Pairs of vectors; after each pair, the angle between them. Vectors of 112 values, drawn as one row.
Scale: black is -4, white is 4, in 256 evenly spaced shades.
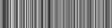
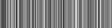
partly aligned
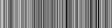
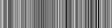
nearly parallel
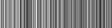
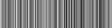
partly aligned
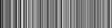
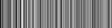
nearly parallel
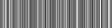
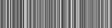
partly aligned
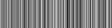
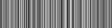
partly aligned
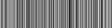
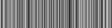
nearly parallel
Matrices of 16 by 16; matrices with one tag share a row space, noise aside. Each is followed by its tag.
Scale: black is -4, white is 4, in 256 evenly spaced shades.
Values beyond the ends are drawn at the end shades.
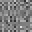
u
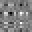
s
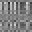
u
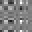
s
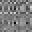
u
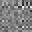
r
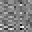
s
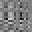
s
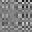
r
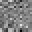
s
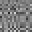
u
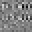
r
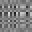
u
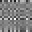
u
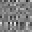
u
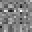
s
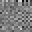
r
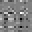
s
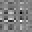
s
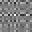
u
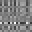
u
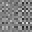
r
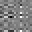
s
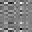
s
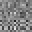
u
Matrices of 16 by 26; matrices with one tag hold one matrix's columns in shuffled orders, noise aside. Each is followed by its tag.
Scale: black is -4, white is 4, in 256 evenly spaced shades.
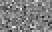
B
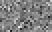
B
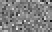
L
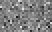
B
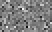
B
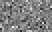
B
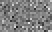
B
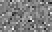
L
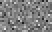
L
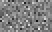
L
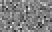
B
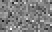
L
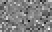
L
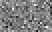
B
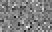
B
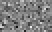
B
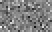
B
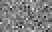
B
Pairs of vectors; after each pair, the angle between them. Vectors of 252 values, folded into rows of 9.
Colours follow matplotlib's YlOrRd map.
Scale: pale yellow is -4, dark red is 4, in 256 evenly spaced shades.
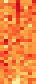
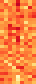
partly aligned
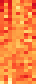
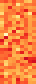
orthogonal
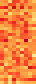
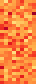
partly opposed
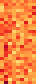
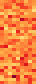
orthogonal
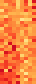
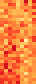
nearly parallel
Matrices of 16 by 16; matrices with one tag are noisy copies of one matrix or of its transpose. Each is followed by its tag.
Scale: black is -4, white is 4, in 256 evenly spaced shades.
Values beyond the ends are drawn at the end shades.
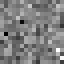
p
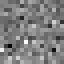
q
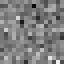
p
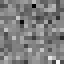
p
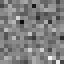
p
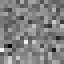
q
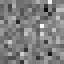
q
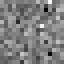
q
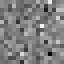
q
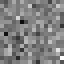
p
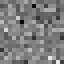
p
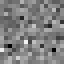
q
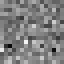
q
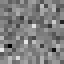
q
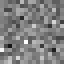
q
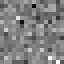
p
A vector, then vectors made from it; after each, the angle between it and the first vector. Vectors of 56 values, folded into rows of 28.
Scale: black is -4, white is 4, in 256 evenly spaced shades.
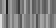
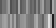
orthogonal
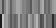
partly opposed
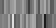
orthogonal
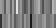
partly opposed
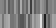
orthogonal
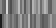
nearly opposite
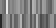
nearly opposite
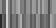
nearly opposite
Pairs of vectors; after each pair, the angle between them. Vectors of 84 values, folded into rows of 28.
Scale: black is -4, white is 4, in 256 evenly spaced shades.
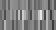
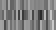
nearly opposite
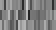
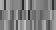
nearly parallel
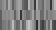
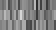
partly opposed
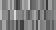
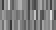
orthogonal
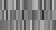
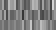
nearly parallel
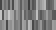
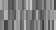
orthogonal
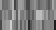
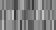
partly aligned
